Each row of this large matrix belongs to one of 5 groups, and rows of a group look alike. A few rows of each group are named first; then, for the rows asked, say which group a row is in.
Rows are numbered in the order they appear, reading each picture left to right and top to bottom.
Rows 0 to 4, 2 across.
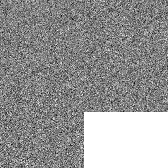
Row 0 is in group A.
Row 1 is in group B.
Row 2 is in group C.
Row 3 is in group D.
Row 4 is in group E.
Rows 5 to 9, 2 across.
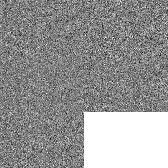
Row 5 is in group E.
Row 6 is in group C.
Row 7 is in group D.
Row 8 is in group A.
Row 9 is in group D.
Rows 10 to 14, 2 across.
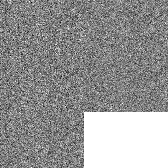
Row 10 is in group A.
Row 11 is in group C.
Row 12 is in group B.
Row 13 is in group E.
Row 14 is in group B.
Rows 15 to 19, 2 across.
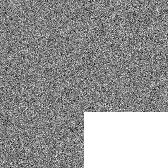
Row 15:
B
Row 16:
C
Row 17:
D
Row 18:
E
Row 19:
A
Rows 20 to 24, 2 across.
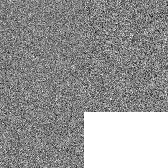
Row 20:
D
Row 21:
B
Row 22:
A
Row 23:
C
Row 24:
C
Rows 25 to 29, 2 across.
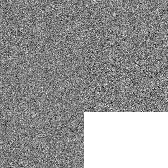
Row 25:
E
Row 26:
D
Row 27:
D
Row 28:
E
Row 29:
A
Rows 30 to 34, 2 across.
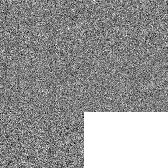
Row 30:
A
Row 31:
D
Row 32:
A
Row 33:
C
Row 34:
B
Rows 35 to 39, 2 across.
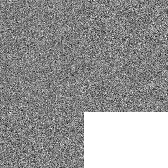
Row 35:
D
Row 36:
C
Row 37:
A
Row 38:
C
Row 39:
D
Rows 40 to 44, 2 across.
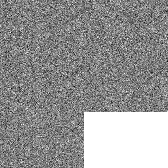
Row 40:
E
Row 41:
C
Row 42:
E
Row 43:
B
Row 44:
A
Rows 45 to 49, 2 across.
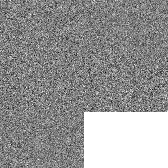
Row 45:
C
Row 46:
D
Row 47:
D
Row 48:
B
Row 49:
E
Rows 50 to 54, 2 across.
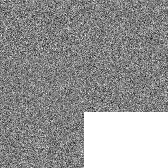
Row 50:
C
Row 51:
C
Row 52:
D
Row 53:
E
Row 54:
B
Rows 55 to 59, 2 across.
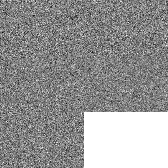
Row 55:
A
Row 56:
D
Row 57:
A
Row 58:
B
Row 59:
D
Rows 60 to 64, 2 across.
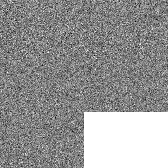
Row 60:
D
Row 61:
A
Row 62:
C
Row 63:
D
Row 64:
A
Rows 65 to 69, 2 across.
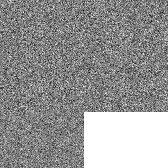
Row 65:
D
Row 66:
B
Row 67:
D
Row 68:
C
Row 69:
C
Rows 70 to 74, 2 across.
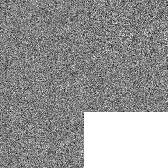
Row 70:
C
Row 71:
B
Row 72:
A
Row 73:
D
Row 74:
B
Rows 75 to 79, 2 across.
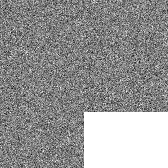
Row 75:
E
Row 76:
D
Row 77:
D
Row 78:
A
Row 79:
C
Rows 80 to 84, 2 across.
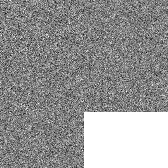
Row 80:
C
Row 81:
C
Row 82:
E
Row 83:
A
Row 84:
C
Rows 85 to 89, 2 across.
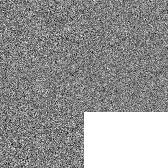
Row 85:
C
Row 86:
D
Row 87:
A
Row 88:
E
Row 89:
E
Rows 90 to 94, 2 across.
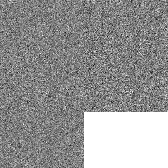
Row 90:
D
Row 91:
A
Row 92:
B
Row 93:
B
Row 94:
E
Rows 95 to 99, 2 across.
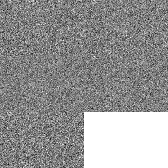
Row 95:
A
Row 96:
D
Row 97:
D
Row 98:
D
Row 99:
D
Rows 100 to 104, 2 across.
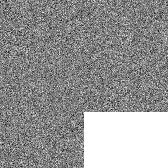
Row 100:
E
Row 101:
B
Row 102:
D
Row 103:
D
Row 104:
A
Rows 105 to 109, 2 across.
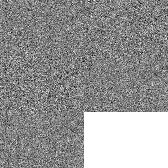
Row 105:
E
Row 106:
C
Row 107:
B
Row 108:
A
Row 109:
A
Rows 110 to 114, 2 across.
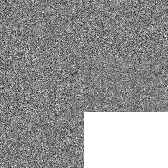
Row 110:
E
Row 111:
C
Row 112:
A
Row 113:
A
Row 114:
C
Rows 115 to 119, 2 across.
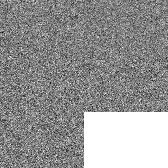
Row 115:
A
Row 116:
E
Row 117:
D
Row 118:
C
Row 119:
C
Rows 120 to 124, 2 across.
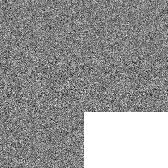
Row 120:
E
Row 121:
D
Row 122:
C
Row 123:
C
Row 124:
E
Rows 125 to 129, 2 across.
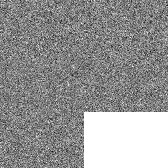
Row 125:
C
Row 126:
B
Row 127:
A
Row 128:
C
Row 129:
C
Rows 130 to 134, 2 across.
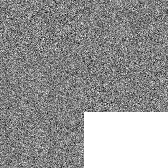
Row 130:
C
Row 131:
C
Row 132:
B
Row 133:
E
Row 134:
B
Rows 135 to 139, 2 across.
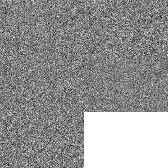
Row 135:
A
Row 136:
B
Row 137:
D
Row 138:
A
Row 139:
D
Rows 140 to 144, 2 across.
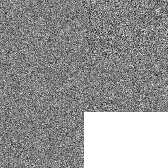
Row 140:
B
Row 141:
A
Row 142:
C
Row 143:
A
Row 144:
E
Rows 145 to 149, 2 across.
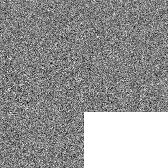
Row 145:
C
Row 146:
D
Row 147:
E
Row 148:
A
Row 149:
D
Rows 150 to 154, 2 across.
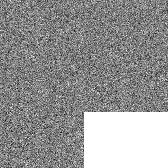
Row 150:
B
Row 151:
D
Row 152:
A
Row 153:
E
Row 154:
E
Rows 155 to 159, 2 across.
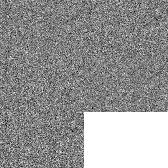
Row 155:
E
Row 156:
A
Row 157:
D
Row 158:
B
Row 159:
A
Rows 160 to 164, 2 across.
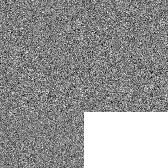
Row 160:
E
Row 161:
E
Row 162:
B
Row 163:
B
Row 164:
D
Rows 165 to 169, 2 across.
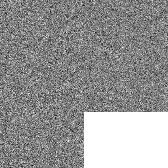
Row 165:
B
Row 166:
E
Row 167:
C
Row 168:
A
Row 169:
A
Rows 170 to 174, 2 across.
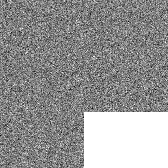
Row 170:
E
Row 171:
D
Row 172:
E
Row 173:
D
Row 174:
B
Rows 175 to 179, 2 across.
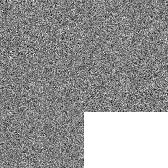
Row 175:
A
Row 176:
B
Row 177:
D
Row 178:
C
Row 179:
D
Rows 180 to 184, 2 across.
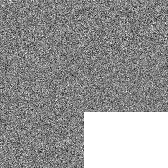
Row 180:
D
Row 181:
C
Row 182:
A
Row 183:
D
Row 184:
C
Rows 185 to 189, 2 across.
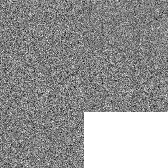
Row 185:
D
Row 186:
A
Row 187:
B
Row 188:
B
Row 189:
E
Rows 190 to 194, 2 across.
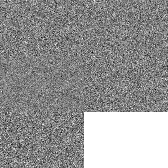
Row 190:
C
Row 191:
D
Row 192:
C
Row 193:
D
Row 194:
E
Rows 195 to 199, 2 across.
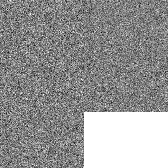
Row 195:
D
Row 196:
A
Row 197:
C
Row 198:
E
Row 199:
B
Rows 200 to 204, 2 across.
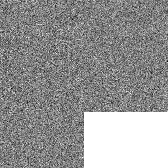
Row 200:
A
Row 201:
C
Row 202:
E
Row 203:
B
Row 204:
D
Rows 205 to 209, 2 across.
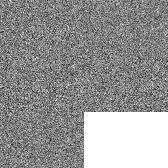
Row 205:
D
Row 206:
A
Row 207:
A
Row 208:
C
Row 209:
E
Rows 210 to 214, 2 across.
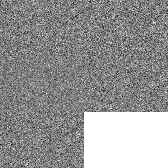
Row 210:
A
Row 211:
C
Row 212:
D
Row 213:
E
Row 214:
E
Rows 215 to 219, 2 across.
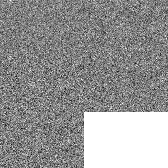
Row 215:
D
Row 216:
C
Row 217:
D
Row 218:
E
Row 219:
C
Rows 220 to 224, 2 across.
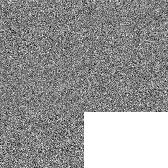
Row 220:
D
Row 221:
A
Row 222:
D
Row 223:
C
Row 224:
C
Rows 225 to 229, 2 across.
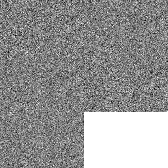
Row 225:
E
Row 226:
E
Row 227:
E
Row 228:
B
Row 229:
D
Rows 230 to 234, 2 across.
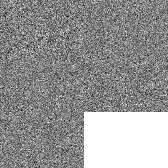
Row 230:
B
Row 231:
D
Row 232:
A
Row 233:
C
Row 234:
C
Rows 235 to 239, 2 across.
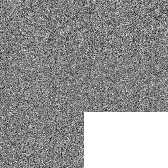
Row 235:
B
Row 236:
A
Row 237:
A
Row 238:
A
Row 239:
D
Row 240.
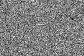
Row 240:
A
